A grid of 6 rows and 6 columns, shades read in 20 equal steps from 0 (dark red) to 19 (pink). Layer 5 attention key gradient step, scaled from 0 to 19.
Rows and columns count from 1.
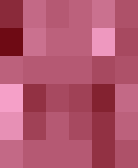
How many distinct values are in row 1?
6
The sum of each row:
59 61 58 54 58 56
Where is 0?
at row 2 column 1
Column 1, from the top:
4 0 11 19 17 12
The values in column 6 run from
8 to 12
